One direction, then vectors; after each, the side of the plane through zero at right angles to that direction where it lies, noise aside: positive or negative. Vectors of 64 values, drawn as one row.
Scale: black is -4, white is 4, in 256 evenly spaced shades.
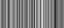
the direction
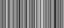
positive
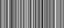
negative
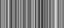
negative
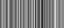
negative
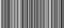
positive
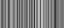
positive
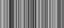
negative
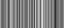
positive
